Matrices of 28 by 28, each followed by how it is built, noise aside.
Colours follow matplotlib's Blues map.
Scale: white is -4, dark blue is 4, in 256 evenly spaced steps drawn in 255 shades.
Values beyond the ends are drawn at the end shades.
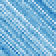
Toeplitz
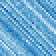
Toeplitz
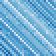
Toeplitz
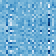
low rank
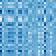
low rank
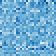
low rank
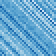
Toeplitz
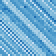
Toeplitz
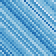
Toeplitz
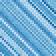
Toeplitz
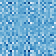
low rank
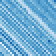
Toeplitz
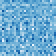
low rank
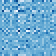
low rank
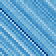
Toeplitz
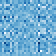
low rank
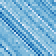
Toeplitz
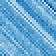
Toeplitz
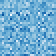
low rank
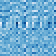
low rank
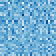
low rank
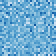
low rank
